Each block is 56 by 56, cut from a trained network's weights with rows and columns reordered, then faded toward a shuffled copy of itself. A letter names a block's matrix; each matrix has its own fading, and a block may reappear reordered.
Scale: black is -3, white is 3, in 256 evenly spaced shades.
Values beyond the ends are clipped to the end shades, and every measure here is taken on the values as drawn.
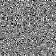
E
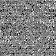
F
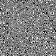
E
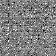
F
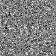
E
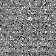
F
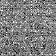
F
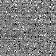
F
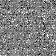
F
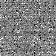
F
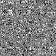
E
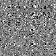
E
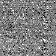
F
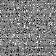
F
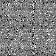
F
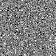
E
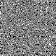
E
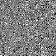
E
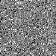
E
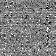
F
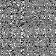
F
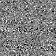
E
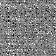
F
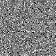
E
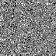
E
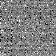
F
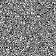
E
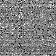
F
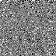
E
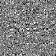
E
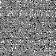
F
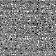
F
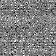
F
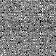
F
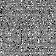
F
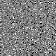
E
